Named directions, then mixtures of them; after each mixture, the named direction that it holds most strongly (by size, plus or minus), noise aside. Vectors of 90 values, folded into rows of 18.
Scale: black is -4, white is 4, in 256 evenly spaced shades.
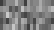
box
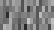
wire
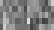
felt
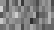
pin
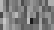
felt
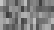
box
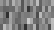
wire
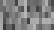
felt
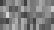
box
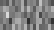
wire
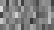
pin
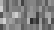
pin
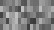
box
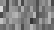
pin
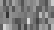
wire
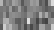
felt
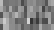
felt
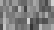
felt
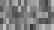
pin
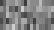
box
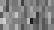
pin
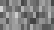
pin
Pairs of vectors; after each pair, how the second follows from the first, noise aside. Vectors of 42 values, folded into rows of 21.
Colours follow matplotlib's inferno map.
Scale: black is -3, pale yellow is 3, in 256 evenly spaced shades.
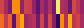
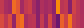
shrunk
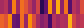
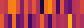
sign-scrambled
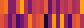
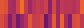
shrunk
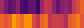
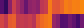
wrapped around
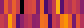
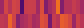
shrunk
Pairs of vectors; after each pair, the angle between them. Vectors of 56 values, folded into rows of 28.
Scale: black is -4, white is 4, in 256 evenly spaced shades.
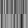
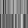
nearly opposite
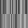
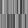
partly opposed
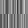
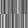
partly opposed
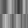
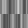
nearly opposite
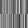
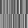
nearly parallel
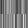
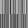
partly opposed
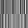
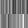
partly aligned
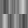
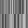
partly opposed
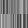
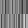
partly opposed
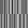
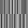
nearly parallel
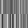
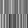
orthogonal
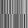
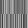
orthogonal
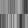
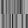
partly opposed
